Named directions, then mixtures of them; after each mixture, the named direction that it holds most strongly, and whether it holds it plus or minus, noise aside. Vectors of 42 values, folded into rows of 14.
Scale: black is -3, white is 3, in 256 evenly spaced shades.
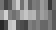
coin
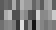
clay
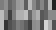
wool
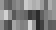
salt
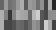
wool, plus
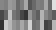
wool, minus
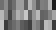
wool, plus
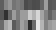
salt, minus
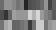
salt, minus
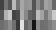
clay, plus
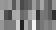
clay, minus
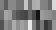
wool, minus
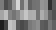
coin, plus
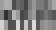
clay, minus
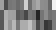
wool, minus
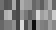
clay, plus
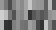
salt, plus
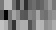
coin, minus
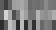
clay, plus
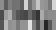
wool, minus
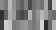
wool, minus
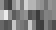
salt, plus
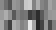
salt, plus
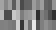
clay, minus
